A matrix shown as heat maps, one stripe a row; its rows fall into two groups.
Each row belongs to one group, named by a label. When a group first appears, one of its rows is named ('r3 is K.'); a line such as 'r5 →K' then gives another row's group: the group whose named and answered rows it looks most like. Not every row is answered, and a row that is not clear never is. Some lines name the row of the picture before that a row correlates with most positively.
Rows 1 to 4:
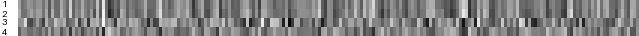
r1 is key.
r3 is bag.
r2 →key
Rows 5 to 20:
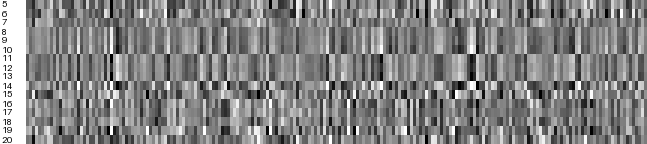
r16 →bag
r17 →bag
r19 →bag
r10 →key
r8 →key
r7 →bag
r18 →bag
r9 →key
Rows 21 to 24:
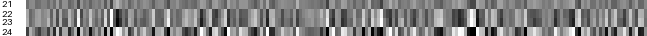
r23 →key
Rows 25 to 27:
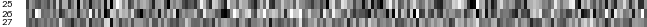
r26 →bag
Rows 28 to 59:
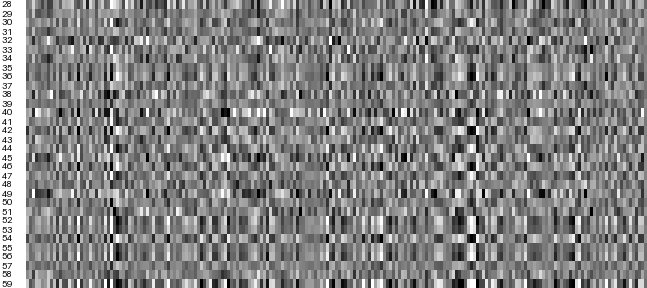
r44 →key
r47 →key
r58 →bag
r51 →bag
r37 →bag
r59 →key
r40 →bag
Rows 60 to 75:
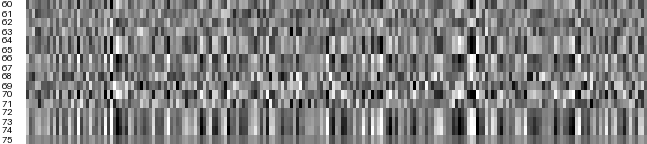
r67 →key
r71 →bag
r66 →key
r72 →key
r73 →key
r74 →key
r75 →key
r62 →key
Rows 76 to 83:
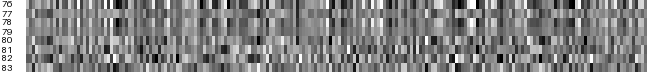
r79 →key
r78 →key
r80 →bag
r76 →key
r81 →bag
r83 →bag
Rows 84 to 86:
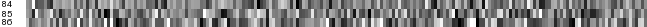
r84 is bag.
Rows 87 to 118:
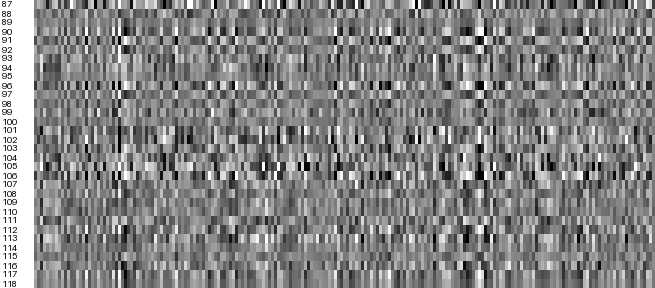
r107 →bag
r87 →bag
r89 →key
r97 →key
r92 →key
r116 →bag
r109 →bag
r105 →bag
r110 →bag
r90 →key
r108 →key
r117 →key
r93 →bag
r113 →bag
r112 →key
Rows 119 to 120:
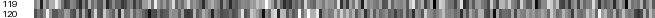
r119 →bag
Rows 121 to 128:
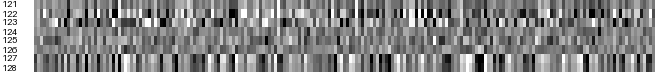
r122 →bag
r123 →bag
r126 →key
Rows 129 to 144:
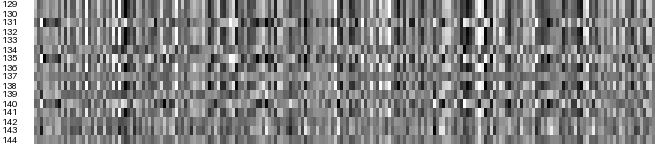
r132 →key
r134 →bag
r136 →key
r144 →key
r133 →key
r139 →bag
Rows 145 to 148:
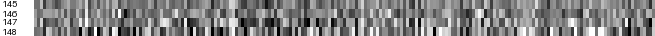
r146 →key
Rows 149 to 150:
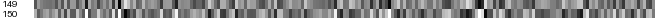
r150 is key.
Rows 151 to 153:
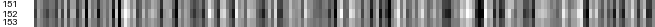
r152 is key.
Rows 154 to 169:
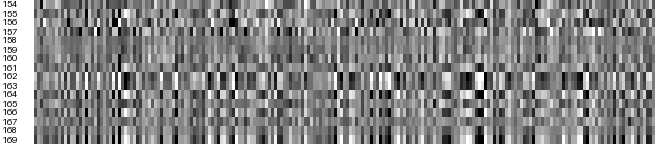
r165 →bag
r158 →bag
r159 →bag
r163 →key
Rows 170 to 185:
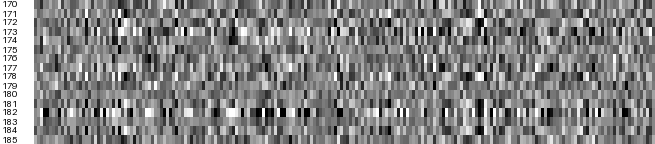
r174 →bag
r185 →bag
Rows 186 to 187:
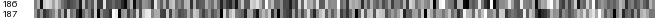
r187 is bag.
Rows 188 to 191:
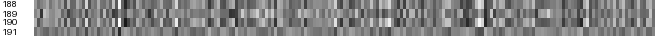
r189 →bag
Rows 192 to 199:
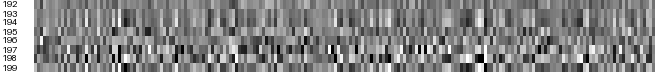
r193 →key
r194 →key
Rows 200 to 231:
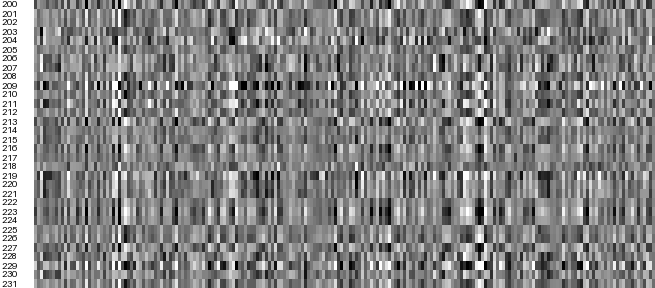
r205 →key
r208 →key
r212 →key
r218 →bag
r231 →key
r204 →bag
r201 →key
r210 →key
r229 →key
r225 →key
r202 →key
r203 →bag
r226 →key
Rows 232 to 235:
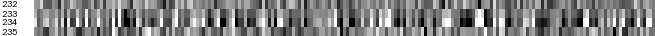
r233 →key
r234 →key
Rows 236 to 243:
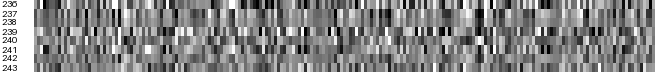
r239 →bag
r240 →key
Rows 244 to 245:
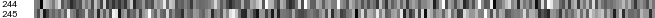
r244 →bag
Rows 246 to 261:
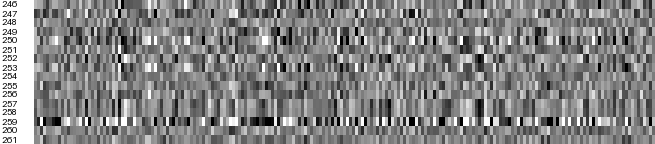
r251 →key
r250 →bag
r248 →bag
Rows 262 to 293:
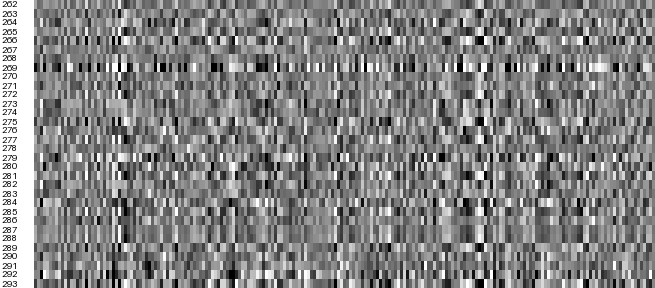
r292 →bag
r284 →bag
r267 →bag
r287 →key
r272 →key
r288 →key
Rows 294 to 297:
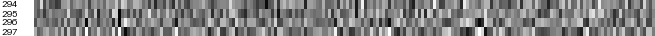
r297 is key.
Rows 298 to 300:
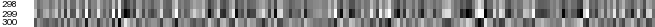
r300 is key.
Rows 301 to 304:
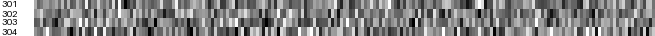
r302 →bag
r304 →bag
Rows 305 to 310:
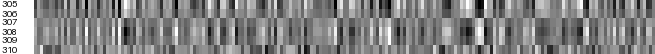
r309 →key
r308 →key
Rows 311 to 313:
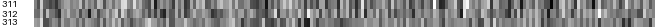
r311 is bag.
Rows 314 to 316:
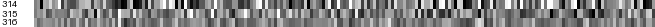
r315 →bag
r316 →key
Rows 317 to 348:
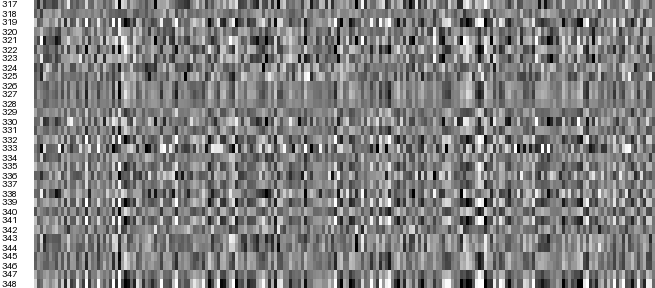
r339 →key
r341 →key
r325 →bag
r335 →key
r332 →key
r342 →bag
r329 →key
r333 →bag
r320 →bag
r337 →key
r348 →key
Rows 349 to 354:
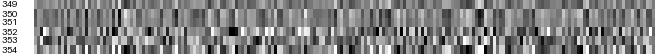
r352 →bag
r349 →key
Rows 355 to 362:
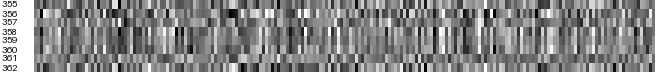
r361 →bag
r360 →bag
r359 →bag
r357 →key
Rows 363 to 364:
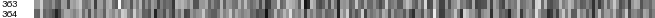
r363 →bag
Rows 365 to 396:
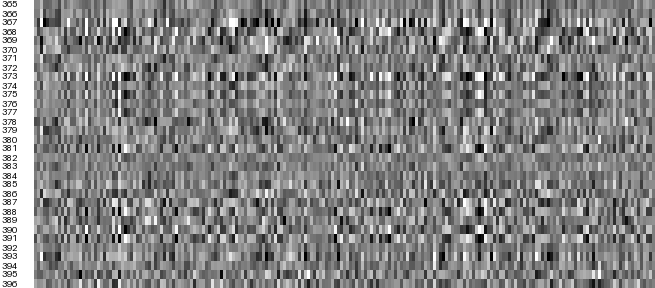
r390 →key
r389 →bag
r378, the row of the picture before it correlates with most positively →364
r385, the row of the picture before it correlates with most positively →363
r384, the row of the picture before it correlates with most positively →363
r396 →bag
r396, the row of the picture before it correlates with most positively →363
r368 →key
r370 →bag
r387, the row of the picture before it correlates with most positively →364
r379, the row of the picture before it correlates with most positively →364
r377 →key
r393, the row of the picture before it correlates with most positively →364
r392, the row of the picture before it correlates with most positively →363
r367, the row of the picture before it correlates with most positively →364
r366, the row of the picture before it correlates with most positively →364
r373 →key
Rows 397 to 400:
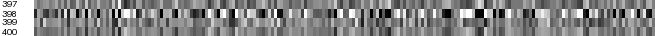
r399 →bag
